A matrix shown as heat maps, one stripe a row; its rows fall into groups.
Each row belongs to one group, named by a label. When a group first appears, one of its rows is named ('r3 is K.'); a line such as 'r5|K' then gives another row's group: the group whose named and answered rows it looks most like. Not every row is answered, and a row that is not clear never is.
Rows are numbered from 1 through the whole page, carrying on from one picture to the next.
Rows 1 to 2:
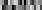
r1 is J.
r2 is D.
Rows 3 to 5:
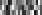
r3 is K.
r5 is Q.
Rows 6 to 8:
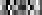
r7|J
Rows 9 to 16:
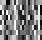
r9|Q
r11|K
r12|J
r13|K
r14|Q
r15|K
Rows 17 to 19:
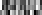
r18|D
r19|Q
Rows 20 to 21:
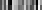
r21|K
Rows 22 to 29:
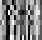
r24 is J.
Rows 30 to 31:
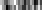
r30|Q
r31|Q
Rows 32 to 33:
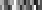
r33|K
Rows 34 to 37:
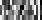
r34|D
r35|K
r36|K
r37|Q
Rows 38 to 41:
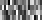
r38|D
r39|K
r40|J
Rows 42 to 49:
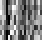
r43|Q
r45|Q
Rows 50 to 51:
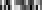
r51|K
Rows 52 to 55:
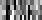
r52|J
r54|Q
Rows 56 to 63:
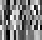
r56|D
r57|Q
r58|K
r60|K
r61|Q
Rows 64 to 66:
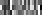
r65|D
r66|K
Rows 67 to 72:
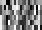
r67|Q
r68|K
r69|K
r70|Q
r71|J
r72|Q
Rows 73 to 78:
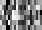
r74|J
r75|K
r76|K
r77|J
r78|Q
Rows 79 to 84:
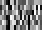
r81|K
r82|D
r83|Q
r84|D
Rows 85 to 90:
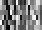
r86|D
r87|D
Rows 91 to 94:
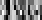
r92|D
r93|Q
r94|J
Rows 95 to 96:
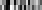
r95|D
